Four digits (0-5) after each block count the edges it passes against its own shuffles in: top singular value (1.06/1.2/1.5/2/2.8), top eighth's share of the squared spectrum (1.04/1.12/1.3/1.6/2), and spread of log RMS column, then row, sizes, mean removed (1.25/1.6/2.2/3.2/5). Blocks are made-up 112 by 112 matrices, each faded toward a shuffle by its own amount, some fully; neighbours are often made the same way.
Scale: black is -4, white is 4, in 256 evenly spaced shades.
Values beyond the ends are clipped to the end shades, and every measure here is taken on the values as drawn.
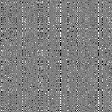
5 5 4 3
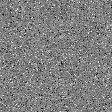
3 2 0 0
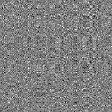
5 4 3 3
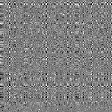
5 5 4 4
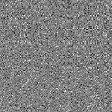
4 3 2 2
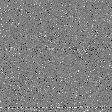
3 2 0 1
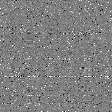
4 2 0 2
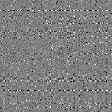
5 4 2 3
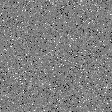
1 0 0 0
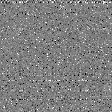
4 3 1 2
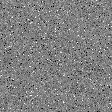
0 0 0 0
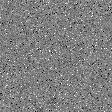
0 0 0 0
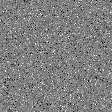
0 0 0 0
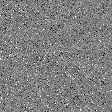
0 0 1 0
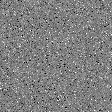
0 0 0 0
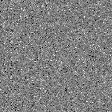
3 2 1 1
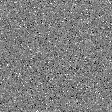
2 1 0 0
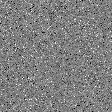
0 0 0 0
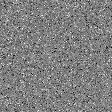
0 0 0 0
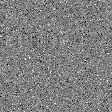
3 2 0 0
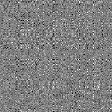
5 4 3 3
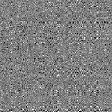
5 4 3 3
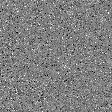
0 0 0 0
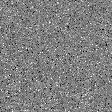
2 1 0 0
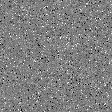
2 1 0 0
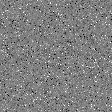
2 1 0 0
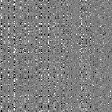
5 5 4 2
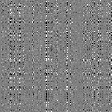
5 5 4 3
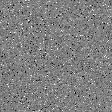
1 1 0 0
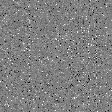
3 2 1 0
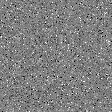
3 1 0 0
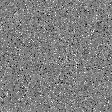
2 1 0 0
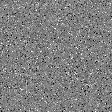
2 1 0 0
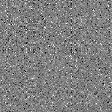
4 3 2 1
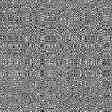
5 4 3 3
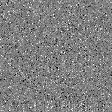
3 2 0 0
